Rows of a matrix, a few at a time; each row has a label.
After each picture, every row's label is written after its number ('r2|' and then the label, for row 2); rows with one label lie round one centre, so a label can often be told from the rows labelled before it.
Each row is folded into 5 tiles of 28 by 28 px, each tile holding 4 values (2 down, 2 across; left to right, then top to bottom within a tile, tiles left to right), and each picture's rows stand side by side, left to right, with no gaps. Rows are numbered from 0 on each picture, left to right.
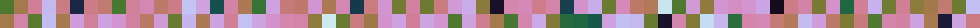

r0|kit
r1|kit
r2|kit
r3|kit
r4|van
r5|kit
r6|van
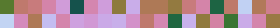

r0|kit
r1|kit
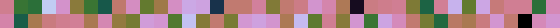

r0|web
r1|kit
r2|kit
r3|van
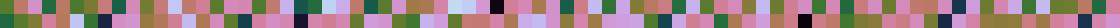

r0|van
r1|van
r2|web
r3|kit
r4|van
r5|van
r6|van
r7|van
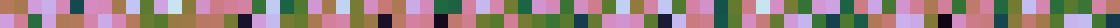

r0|kit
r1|van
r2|van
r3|web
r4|van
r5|web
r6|van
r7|web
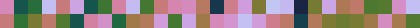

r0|web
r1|kit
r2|web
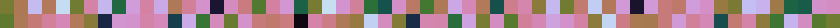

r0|van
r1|kit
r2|web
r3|kit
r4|kit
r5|web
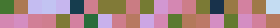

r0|kit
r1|kit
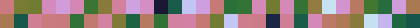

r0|web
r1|web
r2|web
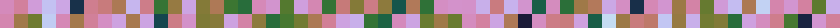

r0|kit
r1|web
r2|van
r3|van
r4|kit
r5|van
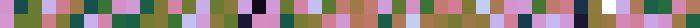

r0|web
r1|van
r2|van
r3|van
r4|web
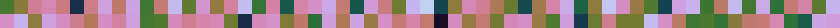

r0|kit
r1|van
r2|kit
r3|web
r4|web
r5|van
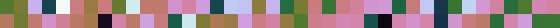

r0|van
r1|kit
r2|van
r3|web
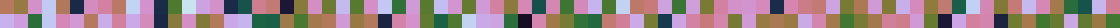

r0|kit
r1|web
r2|van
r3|van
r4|van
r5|kit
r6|van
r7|web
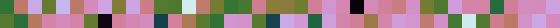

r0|van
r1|web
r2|kit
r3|kit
